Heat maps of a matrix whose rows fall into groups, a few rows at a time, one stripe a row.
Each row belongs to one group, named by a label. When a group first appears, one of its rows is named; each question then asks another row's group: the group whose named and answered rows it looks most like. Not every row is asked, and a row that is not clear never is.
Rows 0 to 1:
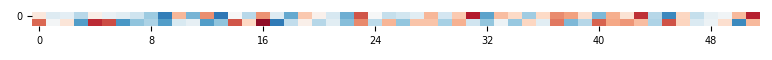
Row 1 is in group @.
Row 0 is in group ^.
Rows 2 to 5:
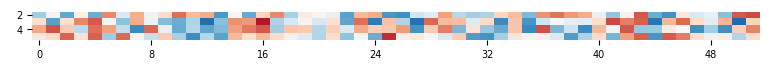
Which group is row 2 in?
^
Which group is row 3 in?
@
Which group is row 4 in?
@
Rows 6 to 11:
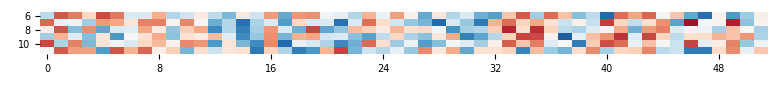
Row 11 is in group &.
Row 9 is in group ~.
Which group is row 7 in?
~
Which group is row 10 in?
~
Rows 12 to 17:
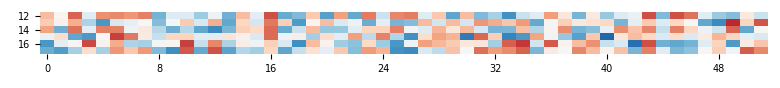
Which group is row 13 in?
^
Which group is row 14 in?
@
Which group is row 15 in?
&
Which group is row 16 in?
^
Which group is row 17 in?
^
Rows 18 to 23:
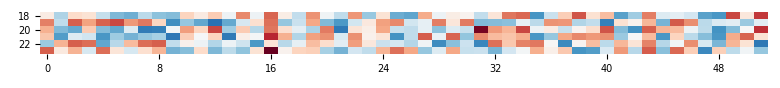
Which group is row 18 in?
^
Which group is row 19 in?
@
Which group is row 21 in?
^
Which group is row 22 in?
~
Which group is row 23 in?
@
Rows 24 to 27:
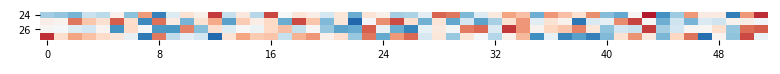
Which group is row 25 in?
@
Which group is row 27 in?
@
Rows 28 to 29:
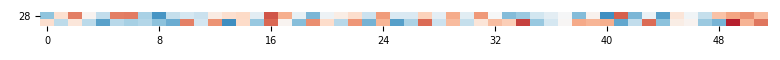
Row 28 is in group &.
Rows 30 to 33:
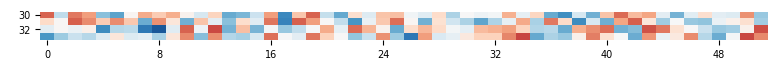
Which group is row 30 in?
~
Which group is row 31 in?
@
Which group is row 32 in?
^
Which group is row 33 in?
^
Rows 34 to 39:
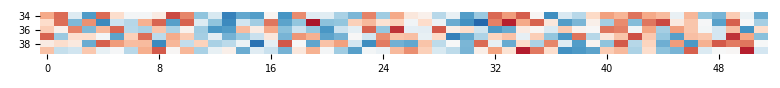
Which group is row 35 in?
~
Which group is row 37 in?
~
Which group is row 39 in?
~
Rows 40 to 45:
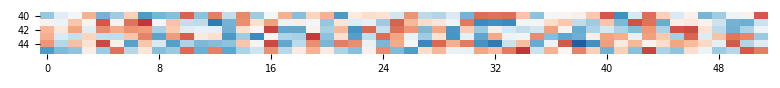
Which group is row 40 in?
^
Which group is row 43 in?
~
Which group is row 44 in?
@
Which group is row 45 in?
^
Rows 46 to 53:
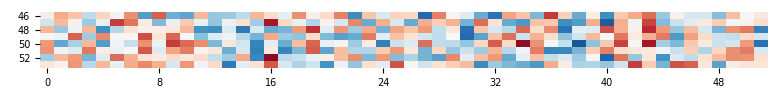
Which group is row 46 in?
@
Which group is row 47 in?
&
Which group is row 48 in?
~
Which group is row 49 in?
~
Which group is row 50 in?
~
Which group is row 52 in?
&
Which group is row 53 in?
@
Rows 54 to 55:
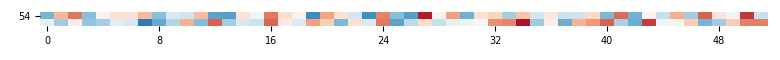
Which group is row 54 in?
&
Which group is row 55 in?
^
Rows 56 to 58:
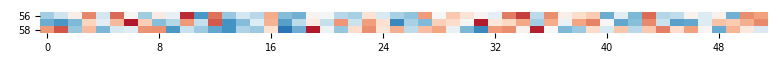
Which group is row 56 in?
^
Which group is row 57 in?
^
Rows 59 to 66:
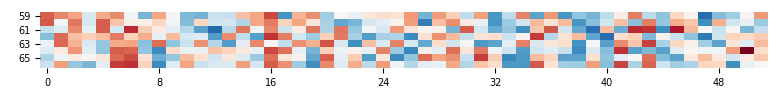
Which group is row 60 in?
@
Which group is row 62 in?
&
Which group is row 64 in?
&
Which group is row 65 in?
&
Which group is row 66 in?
&
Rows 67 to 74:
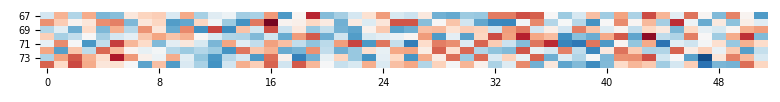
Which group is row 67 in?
~
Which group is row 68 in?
@
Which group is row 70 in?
~
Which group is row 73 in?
&
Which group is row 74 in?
@
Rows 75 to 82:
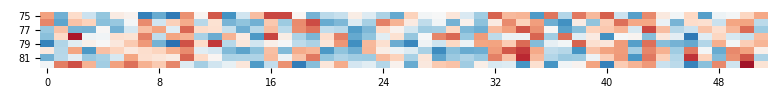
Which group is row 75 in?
^
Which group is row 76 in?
~
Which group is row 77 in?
~
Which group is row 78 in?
&
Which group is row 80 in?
~
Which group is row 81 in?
~
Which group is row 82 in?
&
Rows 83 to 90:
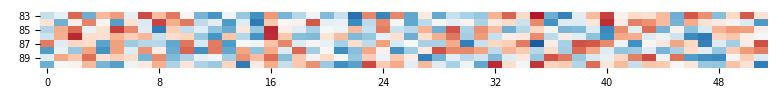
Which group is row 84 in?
~
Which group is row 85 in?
&
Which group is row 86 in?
&
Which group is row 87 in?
^
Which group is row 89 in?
@
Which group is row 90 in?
~
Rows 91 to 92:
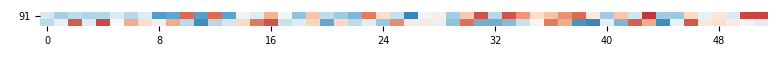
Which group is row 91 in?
^
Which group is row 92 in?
@
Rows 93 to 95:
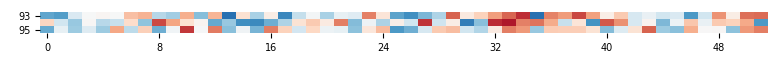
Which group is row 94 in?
~
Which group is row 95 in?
^
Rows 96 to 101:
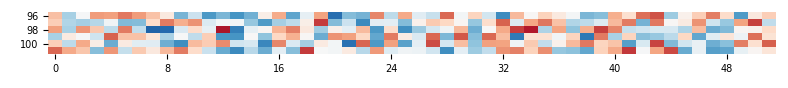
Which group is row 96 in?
@
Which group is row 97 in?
~
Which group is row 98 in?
^
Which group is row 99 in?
&
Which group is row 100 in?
^
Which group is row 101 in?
~
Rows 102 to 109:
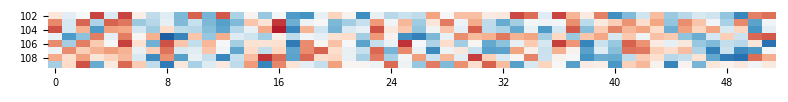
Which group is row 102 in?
^
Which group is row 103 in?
@
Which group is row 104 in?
@
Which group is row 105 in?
^
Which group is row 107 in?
@
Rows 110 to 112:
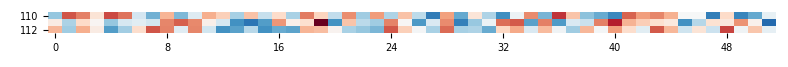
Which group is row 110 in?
@
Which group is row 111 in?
~
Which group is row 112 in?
~
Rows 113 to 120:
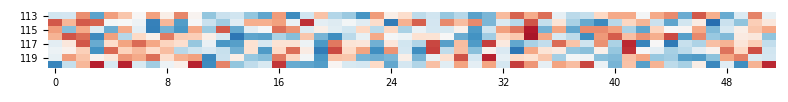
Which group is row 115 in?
^
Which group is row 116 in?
~
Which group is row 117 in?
&
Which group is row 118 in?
&
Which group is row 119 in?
&
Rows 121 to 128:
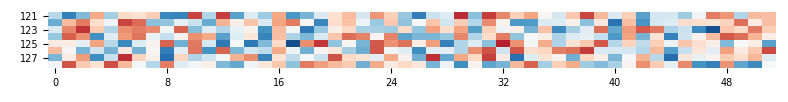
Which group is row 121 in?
^
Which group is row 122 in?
&
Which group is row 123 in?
&
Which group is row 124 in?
&
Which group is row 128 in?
@
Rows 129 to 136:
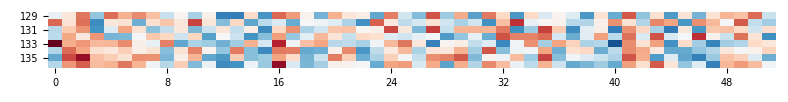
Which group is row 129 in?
&
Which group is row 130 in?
~
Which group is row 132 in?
~
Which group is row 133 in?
@
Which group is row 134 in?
&
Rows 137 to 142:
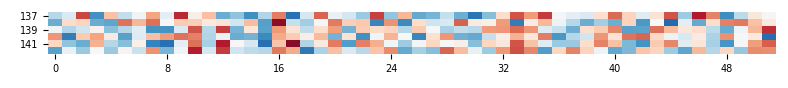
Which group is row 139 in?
^
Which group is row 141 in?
^
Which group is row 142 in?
^
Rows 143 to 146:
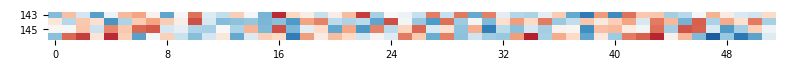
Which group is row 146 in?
@
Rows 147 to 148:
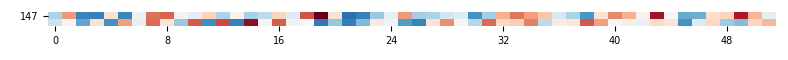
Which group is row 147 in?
~
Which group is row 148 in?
^
